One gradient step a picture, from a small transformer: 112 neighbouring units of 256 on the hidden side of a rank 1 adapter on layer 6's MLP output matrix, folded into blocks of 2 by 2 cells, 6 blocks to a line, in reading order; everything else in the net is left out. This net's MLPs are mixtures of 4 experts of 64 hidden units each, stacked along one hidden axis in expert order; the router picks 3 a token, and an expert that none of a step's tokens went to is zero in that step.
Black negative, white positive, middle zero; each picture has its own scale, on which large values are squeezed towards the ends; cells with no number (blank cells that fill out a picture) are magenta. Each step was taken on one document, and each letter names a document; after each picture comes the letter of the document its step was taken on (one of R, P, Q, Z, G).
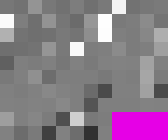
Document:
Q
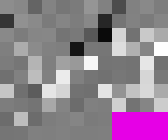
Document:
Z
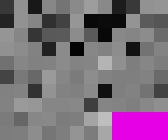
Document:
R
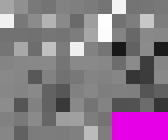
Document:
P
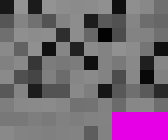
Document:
Z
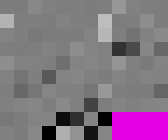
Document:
Q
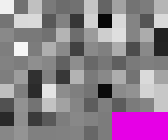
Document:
Z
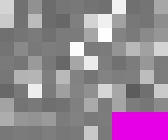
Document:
Z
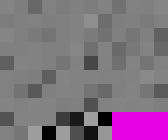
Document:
Q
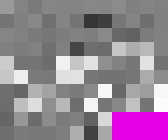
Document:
R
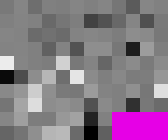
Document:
R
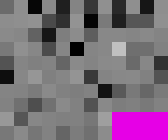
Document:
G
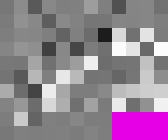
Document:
Z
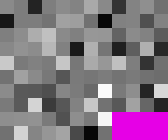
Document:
Q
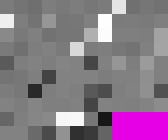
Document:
Q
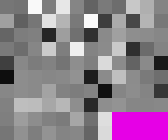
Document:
G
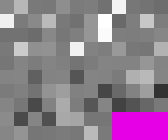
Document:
P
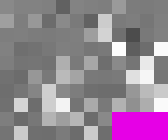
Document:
P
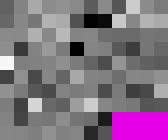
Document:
R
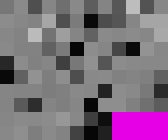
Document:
R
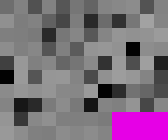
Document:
G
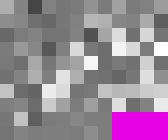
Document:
Z
